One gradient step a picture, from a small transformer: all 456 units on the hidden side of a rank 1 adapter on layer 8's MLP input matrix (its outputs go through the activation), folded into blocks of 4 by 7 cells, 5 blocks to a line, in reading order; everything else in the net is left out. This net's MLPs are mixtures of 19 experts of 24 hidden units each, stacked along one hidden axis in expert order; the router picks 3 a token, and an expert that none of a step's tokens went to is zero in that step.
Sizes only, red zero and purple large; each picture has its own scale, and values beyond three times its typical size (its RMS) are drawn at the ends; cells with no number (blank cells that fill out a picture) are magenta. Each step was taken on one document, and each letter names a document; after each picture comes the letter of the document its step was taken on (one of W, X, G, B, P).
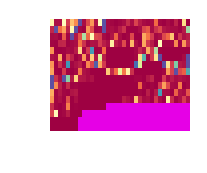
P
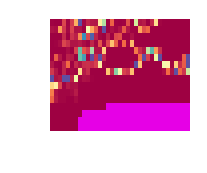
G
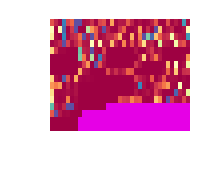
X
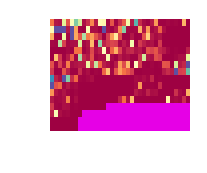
P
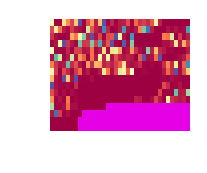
P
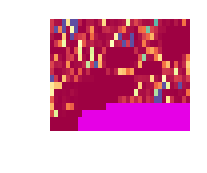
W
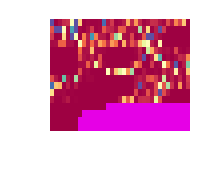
W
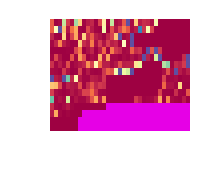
P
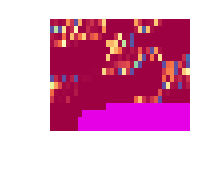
P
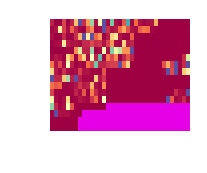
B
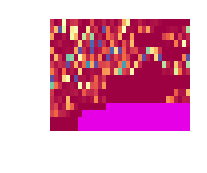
B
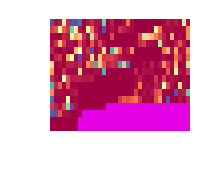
X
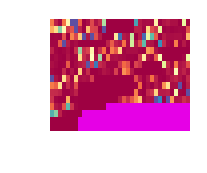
W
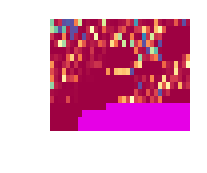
W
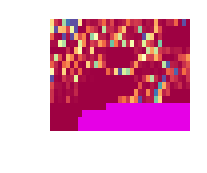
W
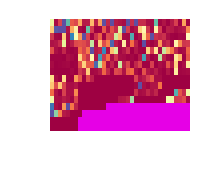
X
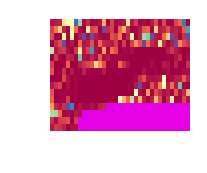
X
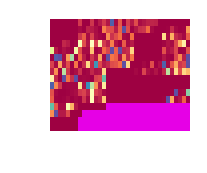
B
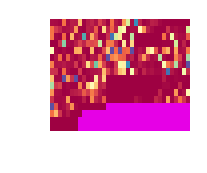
B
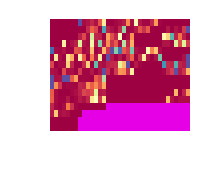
G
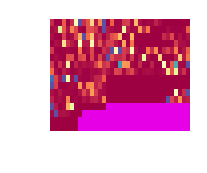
B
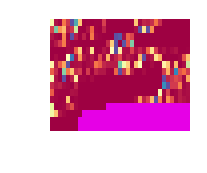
W
